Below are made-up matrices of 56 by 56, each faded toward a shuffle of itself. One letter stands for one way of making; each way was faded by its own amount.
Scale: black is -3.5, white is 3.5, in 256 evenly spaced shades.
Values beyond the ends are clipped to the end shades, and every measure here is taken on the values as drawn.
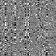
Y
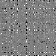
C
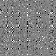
C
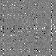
C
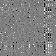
C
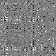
C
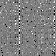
Y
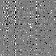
C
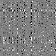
C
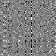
Y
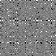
C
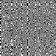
Y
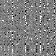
Y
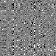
Y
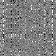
Y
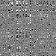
C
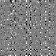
C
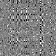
Y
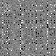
C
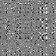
C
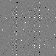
C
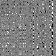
C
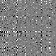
C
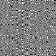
C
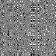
Y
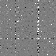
C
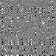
C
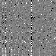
Y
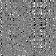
Y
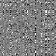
Y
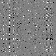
C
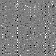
C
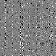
C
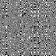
Y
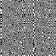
Y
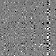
C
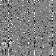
Y
